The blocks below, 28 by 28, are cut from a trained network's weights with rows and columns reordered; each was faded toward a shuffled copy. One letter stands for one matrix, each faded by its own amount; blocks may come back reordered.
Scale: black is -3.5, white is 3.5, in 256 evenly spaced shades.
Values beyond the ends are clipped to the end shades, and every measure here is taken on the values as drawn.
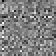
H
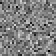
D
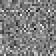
H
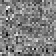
D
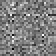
H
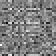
H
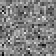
D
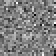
D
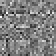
H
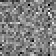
D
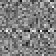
H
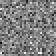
D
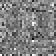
H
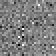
D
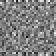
H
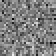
D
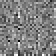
H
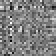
H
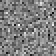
D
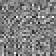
H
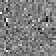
D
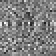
H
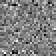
D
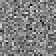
D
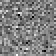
D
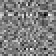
H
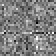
H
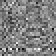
H
